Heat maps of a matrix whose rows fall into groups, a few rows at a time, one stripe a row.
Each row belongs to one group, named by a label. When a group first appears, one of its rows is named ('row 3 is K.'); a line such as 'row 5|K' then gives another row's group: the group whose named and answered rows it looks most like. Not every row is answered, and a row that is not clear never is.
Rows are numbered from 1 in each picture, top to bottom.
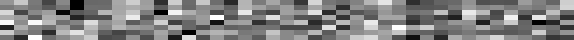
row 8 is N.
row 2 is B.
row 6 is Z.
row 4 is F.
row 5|N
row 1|B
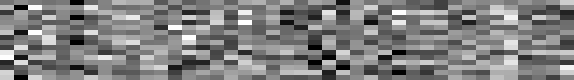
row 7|N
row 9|F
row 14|B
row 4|F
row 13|Z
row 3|Z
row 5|Z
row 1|B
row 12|N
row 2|N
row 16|N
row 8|F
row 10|Z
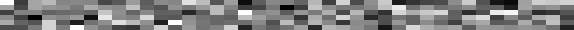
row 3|Z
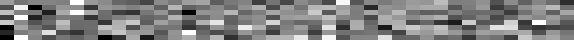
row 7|F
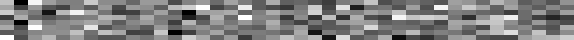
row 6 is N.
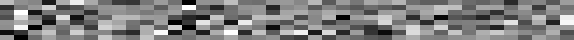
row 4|B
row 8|N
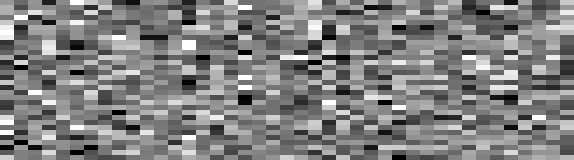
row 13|Z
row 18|Z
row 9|F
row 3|N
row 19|N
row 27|N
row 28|F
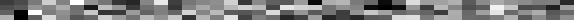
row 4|N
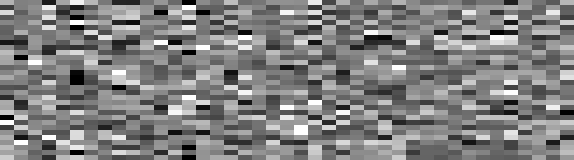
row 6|F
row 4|F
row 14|Z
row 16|B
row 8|Z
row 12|N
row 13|N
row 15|B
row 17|F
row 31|B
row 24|Z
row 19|Z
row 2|F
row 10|B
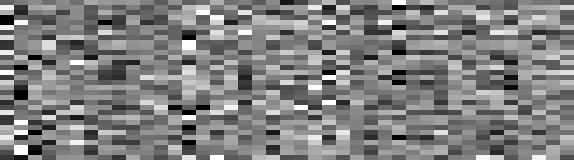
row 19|N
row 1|Z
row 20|N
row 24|F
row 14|N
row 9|F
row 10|F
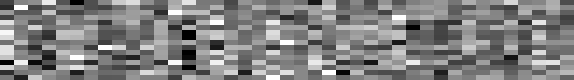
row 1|F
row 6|N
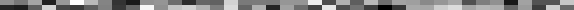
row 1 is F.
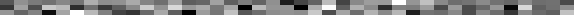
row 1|Z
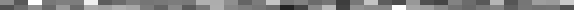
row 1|N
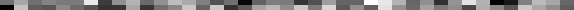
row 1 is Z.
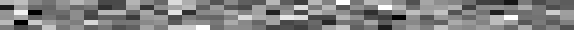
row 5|N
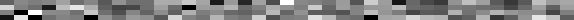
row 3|N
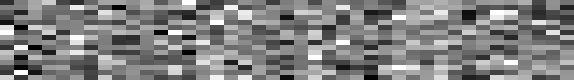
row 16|Z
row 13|B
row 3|Z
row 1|F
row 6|N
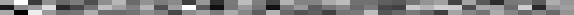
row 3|N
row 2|F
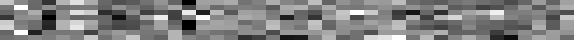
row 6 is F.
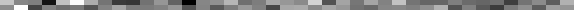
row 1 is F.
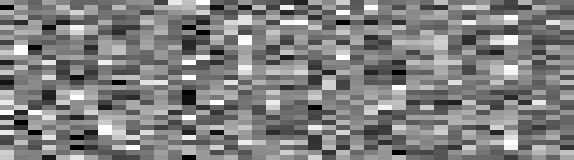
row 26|Z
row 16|F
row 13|F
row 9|Z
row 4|Z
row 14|Z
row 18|Z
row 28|F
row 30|F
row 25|N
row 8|Z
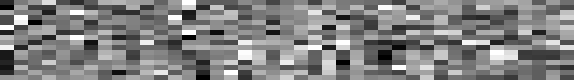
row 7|F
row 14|Z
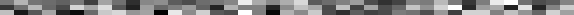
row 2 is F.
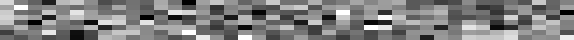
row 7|F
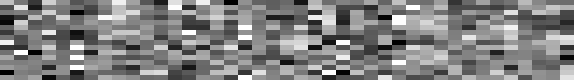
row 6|Z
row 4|Z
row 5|Z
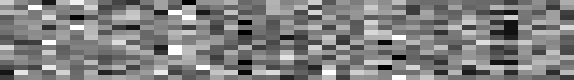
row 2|N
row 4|F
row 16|Z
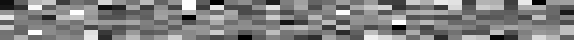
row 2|N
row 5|Z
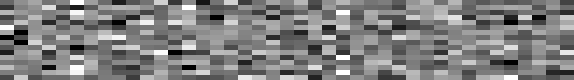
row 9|N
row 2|F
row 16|Z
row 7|N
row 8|Z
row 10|F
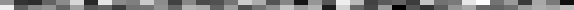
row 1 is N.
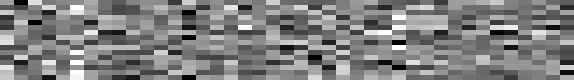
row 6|Z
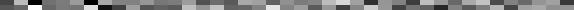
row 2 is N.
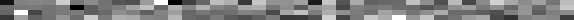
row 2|B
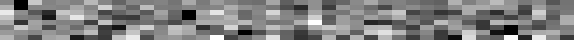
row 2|N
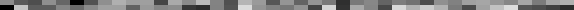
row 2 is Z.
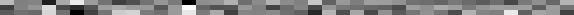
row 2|F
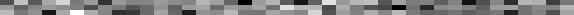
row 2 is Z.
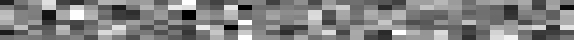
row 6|B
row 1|F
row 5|B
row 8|Z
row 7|Z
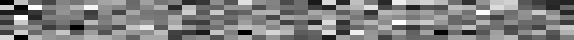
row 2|N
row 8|N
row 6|B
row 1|Z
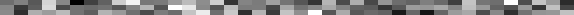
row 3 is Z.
